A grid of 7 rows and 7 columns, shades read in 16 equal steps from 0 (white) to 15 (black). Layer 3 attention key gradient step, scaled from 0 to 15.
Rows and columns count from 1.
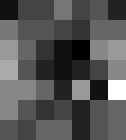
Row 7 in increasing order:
9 9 9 10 10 11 13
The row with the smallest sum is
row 5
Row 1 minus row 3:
8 2 -1 -6 -4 3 7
